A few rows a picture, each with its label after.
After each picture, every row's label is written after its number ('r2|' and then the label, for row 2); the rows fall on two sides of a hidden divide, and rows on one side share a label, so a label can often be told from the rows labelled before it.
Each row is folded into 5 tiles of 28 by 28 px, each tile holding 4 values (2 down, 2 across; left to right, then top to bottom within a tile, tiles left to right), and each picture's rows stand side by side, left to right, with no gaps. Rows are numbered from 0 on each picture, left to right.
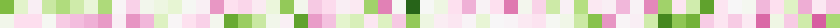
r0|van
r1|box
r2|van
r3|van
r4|box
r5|van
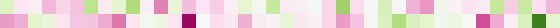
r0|van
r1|van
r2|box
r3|box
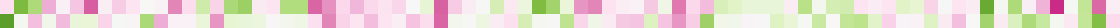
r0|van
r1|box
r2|van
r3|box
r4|van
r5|box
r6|van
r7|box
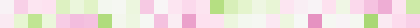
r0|box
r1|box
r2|van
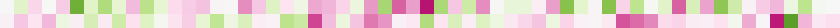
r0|box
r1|van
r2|van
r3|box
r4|van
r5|box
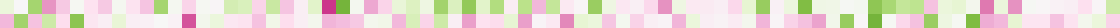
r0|van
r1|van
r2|van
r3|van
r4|van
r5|van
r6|box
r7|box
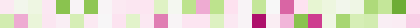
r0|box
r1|van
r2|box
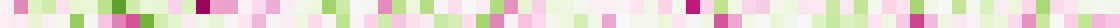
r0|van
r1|van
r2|van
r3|van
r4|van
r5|box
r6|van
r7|van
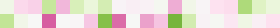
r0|van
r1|box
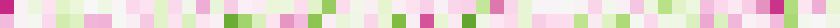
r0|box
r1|box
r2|box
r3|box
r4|box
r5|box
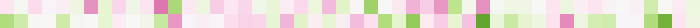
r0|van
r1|van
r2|box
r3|box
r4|box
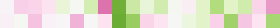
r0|box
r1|box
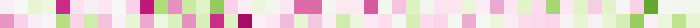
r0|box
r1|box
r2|van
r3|van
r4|box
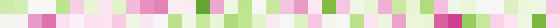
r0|van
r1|box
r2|van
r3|box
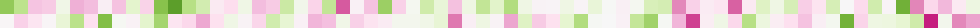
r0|van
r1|van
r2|van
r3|van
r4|van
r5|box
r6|van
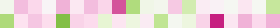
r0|van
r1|van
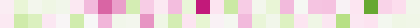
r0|van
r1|box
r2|box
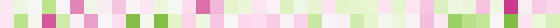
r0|van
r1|van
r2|box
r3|box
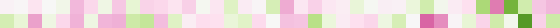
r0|van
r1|box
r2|box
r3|box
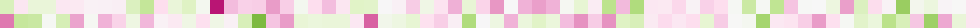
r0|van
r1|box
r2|box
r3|box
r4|van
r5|van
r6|box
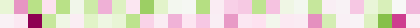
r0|box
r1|van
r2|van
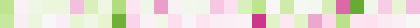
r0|box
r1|van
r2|van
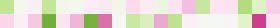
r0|box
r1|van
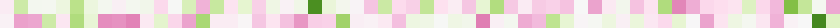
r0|van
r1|van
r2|van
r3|van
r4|box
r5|box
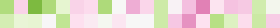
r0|van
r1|van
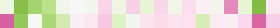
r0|box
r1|van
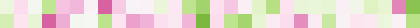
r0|van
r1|box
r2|box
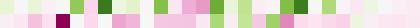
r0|van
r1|van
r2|van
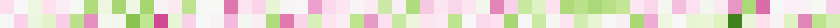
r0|box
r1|van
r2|box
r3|box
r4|van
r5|box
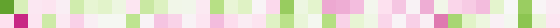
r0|box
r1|van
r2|van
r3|box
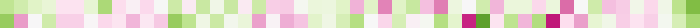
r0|van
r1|box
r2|box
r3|box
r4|box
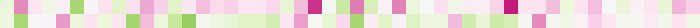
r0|van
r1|box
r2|box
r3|van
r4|van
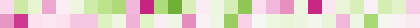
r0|box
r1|box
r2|box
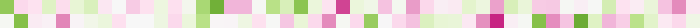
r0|van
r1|van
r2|van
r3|box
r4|van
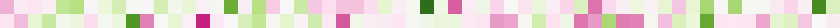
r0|box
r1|box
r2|van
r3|van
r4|box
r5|van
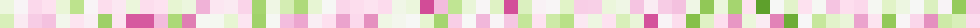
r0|van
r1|box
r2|van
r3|van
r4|van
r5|box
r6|box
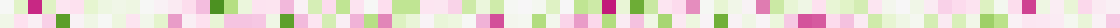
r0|box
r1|van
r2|box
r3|box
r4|box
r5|van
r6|box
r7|van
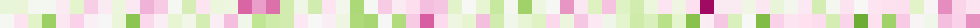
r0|box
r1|box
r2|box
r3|box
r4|box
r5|box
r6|van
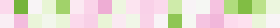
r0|box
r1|box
